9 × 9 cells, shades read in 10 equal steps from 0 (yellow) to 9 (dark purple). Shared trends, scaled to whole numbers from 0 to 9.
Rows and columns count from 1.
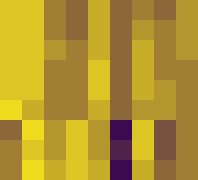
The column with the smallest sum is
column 2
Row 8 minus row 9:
0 1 1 0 1 -1 -1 1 0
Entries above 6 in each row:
0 0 0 0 0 0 1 1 1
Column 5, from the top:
2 2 2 1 1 2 3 3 2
